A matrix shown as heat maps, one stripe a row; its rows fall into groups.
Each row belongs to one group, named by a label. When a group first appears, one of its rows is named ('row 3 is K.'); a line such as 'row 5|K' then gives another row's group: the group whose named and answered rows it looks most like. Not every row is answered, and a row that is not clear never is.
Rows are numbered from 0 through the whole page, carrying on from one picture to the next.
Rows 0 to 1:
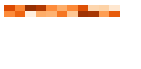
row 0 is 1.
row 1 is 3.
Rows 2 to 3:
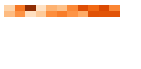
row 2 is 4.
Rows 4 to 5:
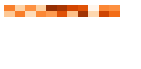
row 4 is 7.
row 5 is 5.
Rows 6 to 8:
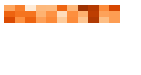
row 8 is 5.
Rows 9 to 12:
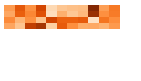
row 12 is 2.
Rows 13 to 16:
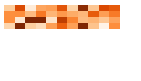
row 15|2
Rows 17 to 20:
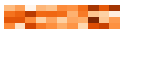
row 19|5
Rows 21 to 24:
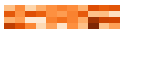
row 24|5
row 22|1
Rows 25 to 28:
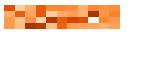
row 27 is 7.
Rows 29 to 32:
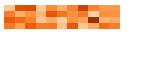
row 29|4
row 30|7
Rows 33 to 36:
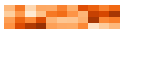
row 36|1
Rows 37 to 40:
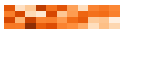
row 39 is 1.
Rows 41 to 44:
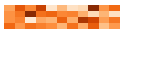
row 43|3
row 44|5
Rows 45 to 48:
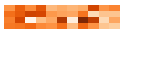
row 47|3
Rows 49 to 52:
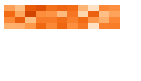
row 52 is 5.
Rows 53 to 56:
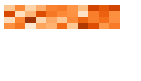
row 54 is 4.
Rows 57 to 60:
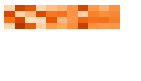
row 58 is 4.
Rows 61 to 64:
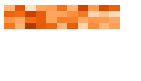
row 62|1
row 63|2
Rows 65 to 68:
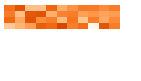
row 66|2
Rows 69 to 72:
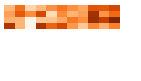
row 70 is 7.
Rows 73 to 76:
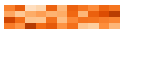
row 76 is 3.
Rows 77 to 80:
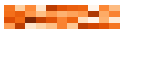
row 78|5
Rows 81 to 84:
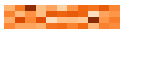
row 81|4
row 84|7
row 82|7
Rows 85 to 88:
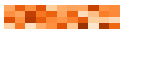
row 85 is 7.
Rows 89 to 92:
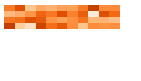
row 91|1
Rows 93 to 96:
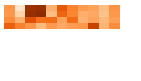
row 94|2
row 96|5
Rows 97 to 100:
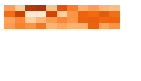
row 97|2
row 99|3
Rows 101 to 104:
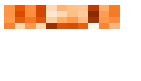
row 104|7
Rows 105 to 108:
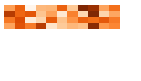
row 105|3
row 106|5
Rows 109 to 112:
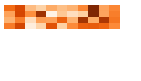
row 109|5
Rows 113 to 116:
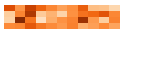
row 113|1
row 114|4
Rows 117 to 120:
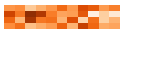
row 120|3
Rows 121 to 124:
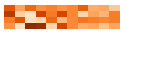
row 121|1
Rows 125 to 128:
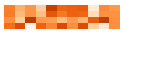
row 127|4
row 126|7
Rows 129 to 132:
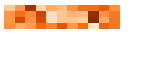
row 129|4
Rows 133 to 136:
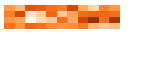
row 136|1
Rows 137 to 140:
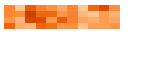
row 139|2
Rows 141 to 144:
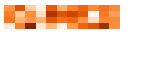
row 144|4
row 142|7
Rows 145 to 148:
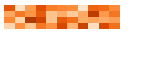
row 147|2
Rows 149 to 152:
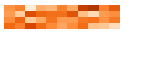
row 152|1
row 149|3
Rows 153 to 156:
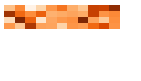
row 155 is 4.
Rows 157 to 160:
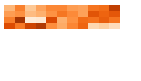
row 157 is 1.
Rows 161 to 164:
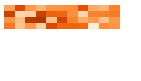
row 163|2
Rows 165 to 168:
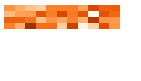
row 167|5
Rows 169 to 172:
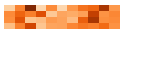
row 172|4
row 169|4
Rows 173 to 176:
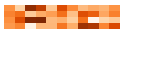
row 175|1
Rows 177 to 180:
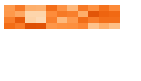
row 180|1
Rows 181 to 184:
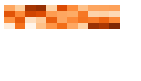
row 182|1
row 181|2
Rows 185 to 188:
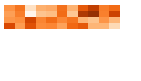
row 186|3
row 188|1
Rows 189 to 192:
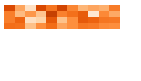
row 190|7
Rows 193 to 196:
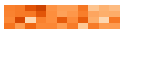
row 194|1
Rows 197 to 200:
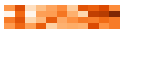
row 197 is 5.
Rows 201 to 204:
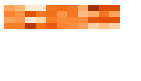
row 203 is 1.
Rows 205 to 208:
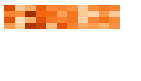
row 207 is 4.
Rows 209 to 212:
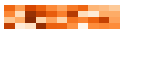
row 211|4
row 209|1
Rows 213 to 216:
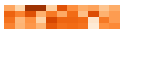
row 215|7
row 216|7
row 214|5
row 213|2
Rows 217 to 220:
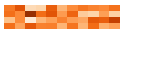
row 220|5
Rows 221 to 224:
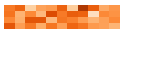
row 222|7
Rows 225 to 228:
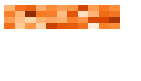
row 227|3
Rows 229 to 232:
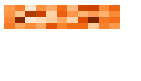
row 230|2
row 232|7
